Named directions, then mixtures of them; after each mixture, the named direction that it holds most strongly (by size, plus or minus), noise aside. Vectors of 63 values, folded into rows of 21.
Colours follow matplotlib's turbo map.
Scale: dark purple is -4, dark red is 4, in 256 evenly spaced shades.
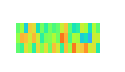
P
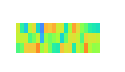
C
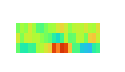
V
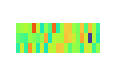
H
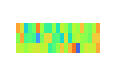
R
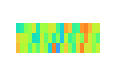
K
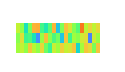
R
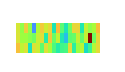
H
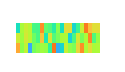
K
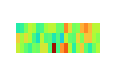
K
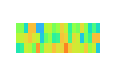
P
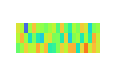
R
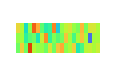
H
